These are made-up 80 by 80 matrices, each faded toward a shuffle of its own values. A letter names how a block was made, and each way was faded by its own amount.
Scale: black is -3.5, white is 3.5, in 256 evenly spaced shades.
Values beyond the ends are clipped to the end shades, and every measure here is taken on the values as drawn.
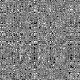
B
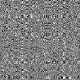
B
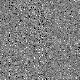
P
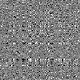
B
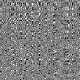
B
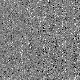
P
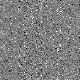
P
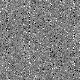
P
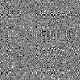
B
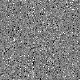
P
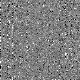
P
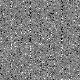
P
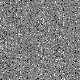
P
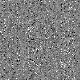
P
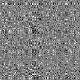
B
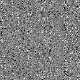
P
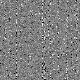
P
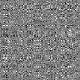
B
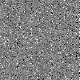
P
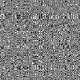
B
